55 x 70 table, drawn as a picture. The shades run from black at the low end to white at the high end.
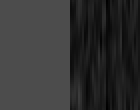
It is made of 1 by 2 panels. Panel 1,1: low, flat. Panel 1,2: very low, streaked downward, faint in contrast.
